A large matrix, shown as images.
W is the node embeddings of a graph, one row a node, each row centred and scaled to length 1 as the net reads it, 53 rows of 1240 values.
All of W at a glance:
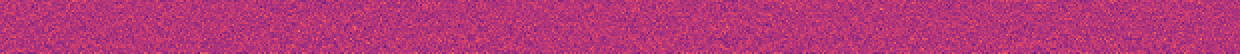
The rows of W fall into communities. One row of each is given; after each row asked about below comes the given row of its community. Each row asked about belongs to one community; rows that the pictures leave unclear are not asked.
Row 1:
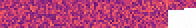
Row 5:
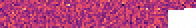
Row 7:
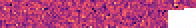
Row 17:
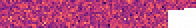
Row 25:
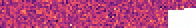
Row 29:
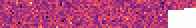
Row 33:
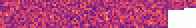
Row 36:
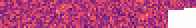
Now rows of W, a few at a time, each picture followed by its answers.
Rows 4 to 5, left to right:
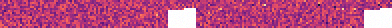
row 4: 36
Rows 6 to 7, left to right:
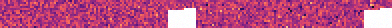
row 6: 36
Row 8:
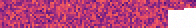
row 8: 36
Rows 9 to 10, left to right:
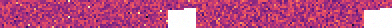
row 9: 5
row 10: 5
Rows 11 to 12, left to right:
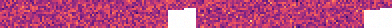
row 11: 1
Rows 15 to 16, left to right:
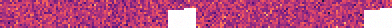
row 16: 33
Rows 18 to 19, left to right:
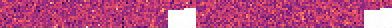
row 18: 29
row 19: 33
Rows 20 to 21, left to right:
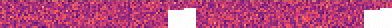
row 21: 29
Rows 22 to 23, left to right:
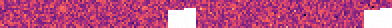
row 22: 36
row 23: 7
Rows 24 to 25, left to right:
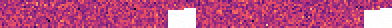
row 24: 36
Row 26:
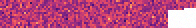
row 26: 29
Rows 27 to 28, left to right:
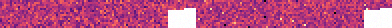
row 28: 5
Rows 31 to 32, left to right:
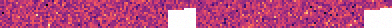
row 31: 29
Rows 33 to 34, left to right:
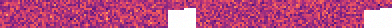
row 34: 5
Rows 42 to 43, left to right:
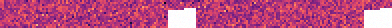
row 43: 1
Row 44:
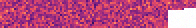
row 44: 1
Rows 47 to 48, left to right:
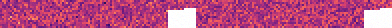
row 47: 17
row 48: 29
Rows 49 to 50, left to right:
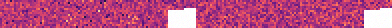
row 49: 7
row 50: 33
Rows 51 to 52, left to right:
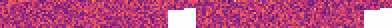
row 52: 25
